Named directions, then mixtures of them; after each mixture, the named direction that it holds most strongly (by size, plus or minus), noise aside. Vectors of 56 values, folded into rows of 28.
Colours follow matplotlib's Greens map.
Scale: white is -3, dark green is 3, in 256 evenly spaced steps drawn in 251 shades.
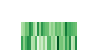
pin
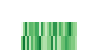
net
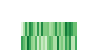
pin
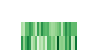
pin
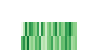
net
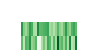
pin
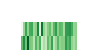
net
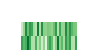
pin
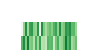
net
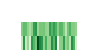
pin
